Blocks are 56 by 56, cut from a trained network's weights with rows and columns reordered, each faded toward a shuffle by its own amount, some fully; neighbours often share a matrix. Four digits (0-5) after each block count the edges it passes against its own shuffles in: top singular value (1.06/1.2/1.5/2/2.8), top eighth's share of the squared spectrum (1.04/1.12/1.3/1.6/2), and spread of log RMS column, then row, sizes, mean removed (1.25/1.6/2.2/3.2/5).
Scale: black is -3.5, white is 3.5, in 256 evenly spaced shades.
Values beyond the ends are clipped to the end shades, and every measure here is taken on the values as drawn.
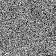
0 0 0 0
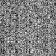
3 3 0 2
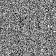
1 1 0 0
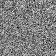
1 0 0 0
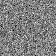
0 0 0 0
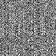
3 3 1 2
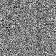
1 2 0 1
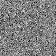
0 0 0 0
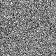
0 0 0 0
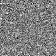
2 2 0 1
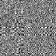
4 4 2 2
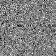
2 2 0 1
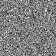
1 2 0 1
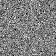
1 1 0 0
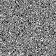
1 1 0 0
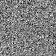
2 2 0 1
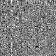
3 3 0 2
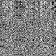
3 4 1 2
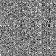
3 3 1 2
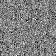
2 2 0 0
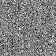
1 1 0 0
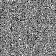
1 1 0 0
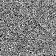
1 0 0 0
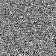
1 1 0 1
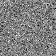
1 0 0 0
